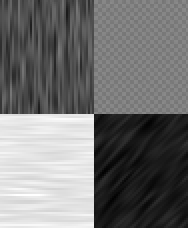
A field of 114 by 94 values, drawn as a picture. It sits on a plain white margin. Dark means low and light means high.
It is made of 2 by 2 panels. Panel 1,1: low, streaked downward. Panel 1,2: middling, checkered, faint in contrast. Panel 2,1: very high, streaked across, faint in contrast. Panel 2,2: very low, slanting up to the right, faint in contrast.
